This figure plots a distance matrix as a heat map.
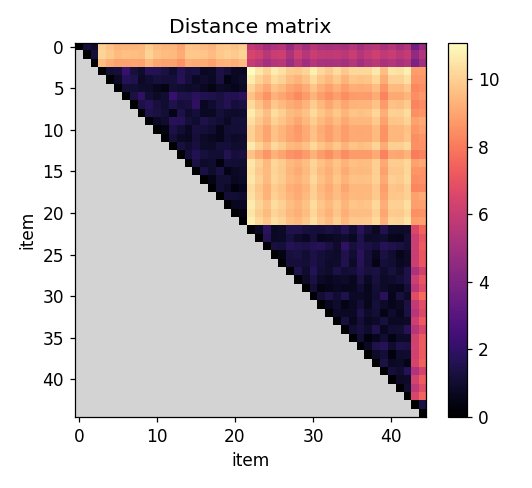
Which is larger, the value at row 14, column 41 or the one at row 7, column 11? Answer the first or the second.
the first
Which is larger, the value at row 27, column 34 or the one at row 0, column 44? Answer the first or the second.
the second
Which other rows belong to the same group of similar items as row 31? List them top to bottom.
22, 23, 24, 25, 26, 27, 28, 29, 30, 32, 33, 34, 35, 36, 37, 38, 39, 40, 41, 42
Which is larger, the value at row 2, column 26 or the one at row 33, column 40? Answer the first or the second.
the first
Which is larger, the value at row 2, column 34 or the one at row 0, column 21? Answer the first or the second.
the second
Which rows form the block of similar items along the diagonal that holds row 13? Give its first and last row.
3 to 21
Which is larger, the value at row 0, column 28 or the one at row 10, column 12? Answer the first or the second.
the first
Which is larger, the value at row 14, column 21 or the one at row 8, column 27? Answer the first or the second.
the second
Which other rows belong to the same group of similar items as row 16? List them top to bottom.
3, 4, 5, 6, 7, 8, 9, 10, 11, 12, 13, 14, 15, 17, 18, 19, 20, 21
